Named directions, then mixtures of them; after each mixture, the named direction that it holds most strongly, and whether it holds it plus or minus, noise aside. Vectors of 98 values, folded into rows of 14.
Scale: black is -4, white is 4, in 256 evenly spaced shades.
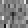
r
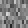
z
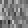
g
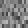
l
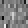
r, minus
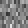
z, minus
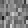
r, minus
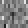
r, plus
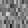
z, plus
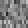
z, minus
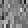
r, minus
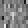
r, minus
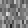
z, plus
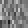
g, plus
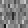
r, plus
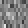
z, plus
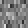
z, plus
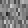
z, minus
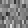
z, minus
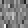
r, minus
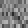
l, plus
